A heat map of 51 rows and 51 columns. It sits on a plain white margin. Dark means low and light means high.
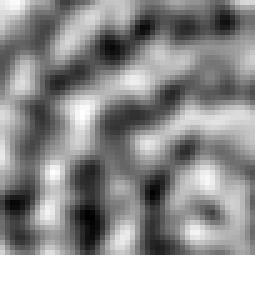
Neither half mirrors the other. There are no lone odd cells. No overall slope runs across the table. The bottom middle is the ninth with the lowest average. Rings spread out from the bottom right.
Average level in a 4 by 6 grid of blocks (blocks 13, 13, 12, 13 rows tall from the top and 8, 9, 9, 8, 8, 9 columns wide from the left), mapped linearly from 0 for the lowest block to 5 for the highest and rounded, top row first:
432222 / 424344 / 351344 / 042055
